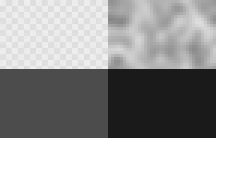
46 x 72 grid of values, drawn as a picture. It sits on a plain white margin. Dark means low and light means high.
It is made of 2 by 2 panels. Panel 1,1: very high, checkered, faint in contrast. Panel 1,2: high, blotchy. Panel 2,1: low, flat. Panel 2,2: very low, flat.
